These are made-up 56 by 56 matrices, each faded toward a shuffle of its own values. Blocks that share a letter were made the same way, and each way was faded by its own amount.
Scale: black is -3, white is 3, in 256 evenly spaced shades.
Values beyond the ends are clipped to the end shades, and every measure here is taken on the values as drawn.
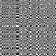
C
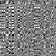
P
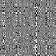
P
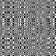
C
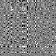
P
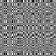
C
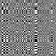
C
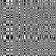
C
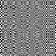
C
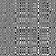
C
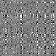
P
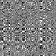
P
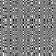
C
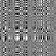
C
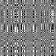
C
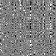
P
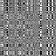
C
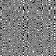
P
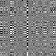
C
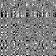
P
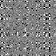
P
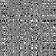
P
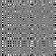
C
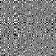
P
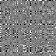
P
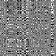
P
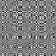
C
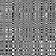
C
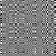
C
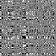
P
